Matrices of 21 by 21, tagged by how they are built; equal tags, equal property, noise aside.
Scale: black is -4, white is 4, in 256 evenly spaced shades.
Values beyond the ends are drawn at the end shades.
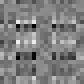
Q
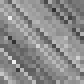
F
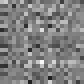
Q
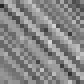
F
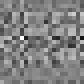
Q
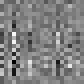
Q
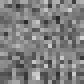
Q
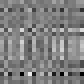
Q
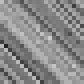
F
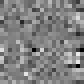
Q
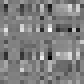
Q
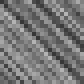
F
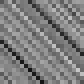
F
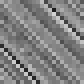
F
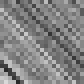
F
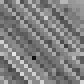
F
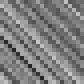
F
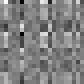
Q
